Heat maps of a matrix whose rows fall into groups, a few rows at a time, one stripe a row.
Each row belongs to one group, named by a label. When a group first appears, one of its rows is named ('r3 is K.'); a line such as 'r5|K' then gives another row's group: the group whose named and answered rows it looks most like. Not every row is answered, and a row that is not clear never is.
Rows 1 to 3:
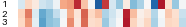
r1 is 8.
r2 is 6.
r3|6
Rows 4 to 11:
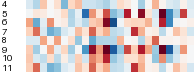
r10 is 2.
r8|8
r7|6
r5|2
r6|2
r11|6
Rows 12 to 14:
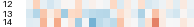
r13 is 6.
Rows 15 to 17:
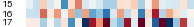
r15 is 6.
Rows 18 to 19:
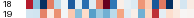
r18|2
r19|8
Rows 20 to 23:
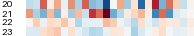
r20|8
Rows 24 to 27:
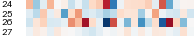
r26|8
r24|2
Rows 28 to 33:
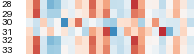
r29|6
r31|2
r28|6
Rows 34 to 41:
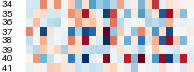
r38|8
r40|2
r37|2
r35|8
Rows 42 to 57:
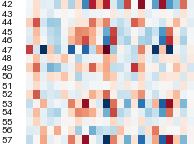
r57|8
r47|2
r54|8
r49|6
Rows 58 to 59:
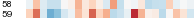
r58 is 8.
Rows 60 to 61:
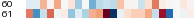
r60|8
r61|2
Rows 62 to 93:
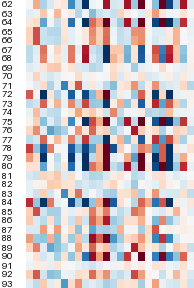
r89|6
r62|2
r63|8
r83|6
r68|8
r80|2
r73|8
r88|2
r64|2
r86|2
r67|8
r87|8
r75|2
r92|6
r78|2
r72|2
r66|6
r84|2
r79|2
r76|6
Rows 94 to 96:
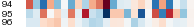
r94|2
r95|8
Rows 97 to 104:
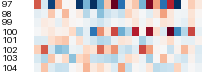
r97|2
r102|6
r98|8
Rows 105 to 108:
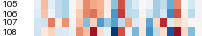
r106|8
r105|8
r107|8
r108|8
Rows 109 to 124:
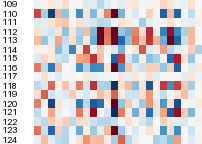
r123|2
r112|2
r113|2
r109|8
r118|8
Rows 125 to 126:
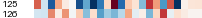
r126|8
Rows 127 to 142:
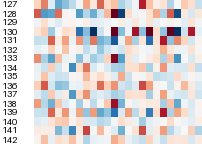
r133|2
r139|8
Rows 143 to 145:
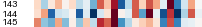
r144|2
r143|2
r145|2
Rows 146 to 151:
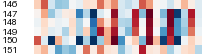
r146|6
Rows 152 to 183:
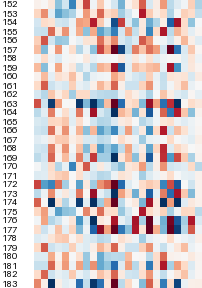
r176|2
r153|6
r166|8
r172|2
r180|8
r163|2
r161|6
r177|2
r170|6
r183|2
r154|8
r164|8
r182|6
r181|8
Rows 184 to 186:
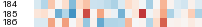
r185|6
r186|8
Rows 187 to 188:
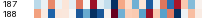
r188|2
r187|8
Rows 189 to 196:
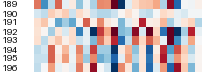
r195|8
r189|2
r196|8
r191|6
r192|2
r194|8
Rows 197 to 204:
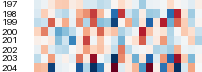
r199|8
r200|6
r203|8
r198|8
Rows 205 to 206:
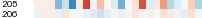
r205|6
